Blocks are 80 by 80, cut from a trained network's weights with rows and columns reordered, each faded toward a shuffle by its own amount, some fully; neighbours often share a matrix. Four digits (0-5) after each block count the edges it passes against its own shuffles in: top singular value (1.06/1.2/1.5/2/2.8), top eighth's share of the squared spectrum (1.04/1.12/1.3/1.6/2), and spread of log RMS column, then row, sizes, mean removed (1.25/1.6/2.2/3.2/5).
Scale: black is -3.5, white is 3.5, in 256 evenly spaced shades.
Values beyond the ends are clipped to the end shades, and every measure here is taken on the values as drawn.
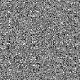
3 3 2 2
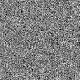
3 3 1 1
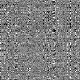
3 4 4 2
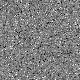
0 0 0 0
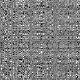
3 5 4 2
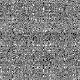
3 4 3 1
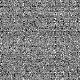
3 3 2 1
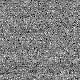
2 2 1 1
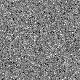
0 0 0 0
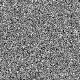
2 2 0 0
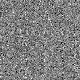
2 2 1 0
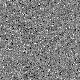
0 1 0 0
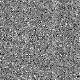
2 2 0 2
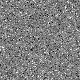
0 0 0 0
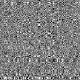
3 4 3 3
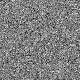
1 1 0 0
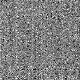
2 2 1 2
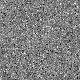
0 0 0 0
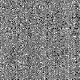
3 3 1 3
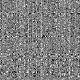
3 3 1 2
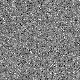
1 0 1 0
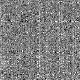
3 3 1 2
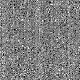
2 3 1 2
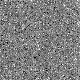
1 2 0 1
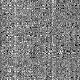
3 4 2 3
